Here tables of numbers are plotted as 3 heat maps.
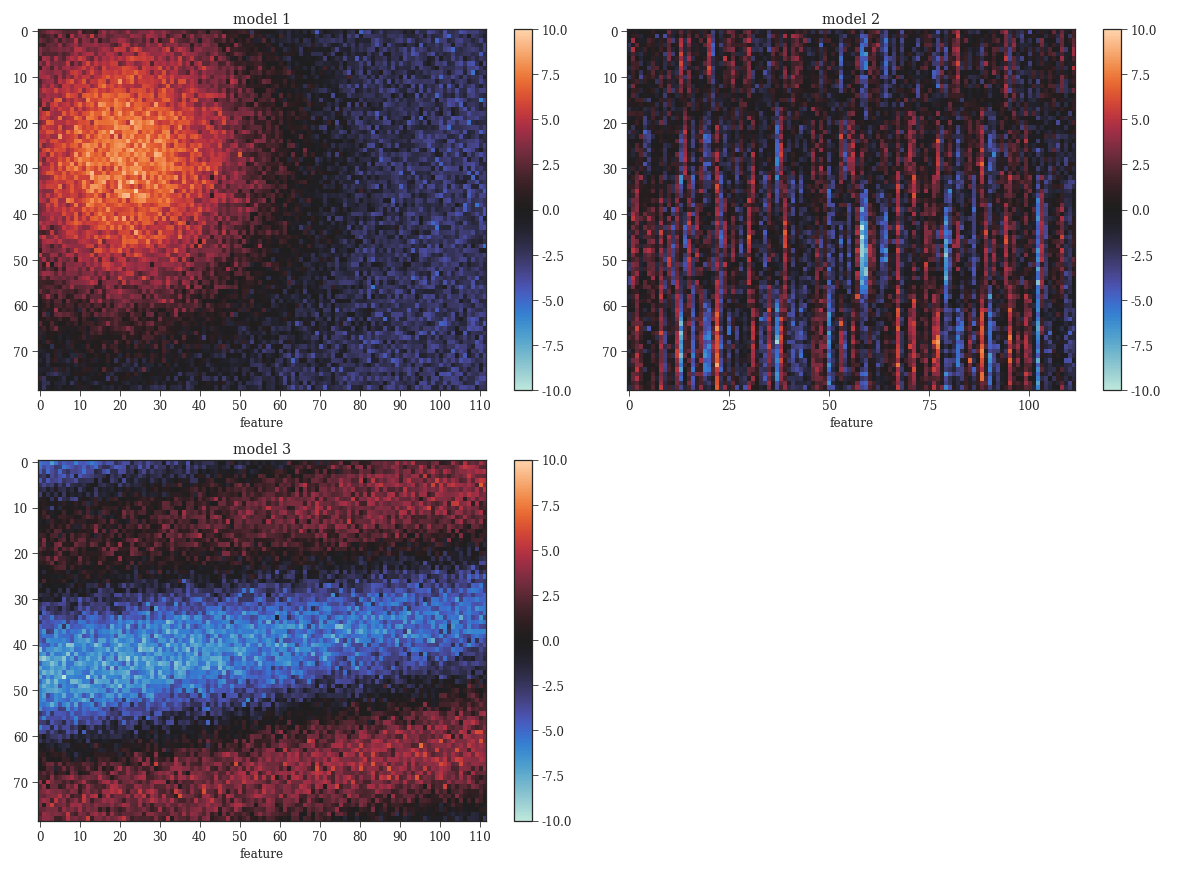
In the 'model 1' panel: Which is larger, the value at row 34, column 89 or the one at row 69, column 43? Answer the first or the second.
the second
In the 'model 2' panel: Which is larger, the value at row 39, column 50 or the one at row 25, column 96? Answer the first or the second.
the second
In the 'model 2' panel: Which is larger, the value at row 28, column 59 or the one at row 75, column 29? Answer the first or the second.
the first
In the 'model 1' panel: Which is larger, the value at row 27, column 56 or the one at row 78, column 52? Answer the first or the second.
the first
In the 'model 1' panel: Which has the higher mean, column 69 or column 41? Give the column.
41
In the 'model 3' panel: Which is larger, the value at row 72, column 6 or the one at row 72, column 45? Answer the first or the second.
the second
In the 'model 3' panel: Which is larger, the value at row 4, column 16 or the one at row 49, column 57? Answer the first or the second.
the first
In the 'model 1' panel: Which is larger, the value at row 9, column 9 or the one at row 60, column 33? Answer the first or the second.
the first
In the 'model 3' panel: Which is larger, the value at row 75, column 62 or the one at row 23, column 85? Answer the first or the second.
the first
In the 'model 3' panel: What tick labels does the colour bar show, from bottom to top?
-10.0, -7.5, -5.0, -2.5, 0.0, 2.5, 5.0, 7.5, 10.0
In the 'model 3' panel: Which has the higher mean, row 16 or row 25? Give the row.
16
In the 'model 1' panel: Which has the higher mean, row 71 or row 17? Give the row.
17
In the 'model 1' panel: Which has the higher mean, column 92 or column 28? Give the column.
28
